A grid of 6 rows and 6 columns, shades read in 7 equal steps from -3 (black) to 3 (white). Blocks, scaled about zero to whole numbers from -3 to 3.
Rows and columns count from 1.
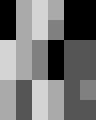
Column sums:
0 2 8 -3 -10 -9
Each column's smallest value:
-3 -1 0 -3 -3 -3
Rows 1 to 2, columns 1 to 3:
-3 1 2 / -3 1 2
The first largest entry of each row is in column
3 3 1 1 3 3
